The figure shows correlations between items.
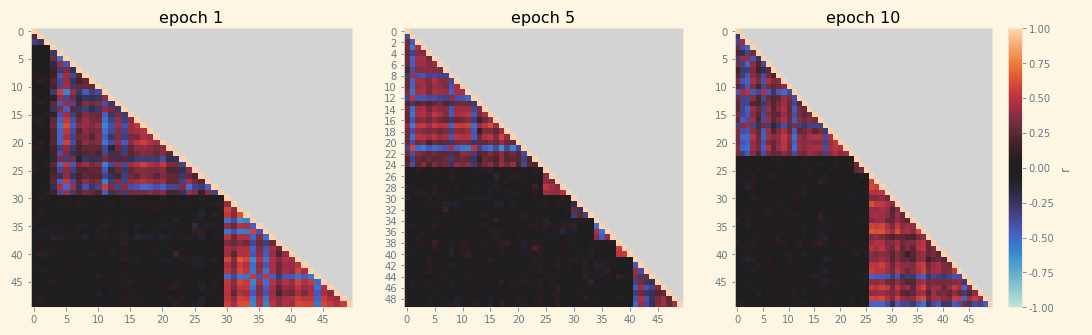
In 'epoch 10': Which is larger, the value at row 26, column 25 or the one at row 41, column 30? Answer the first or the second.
the second
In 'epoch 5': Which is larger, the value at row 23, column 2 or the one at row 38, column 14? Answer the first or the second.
the first
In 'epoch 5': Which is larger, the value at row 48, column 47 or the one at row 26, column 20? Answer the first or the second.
the first
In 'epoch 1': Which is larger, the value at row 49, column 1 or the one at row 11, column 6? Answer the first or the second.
the second
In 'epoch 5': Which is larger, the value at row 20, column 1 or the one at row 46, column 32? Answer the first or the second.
the second
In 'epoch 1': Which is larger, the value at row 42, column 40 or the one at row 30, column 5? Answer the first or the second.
the first
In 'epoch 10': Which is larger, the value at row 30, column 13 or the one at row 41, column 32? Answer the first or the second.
the second
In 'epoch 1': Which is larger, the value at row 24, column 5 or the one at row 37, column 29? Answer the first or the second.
the first
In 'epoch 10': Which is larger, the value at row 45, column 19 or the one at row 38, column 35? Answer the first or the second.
the second
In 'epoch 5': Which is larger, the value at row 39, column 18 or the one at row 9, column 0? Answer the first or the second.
the second
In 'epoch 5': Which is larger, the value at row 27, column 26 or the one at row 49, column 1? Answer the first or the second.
the first
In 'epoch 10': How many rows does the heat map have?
50
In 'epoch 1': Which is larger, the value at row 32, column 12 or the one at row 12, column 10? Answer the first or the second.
the first
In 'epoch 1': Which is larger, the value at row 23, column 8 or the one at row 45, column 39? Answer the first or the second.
the second
